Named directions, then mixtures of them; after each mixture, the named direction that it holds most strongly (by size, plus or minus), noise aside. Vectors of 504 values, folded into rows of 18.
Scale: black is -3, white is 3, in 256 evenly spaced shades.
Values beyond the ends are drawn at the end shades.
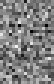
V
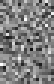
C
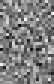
C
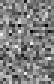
V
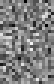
C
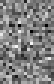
V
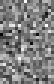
V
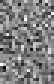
C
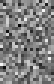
C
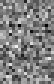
V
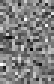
C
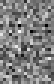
V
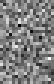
V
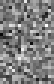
V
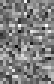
V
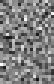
C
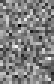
V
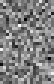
C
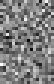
C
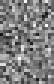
C
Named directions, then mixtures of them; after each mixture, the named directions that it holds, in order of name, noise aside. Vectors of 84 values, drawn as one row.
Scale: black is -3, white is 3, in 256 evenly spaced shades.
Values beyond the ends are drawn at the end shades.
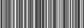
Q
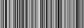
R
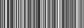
R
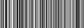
Q, R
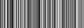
R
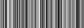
R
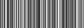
R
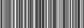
Q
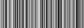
R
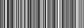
R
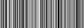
R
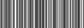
Q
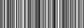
Q, R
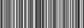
Q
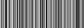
Q, R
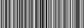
Q, R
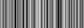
Q, R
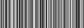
Q, R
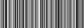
R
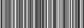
Q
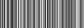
Q, R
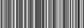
Q
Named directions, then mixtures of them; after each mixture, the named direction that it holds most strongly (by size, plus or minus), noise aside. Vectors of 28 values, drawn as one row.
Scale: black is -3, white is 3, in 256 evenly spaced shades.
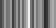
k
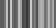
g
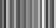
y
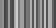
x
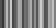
g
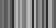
x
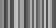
x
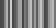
g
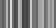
g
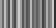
y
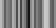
k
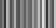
y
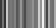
y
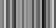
y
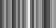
k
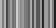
y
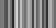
x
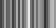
k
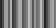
k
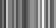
y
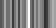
k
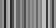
y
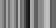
k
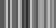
g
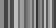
x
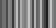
k
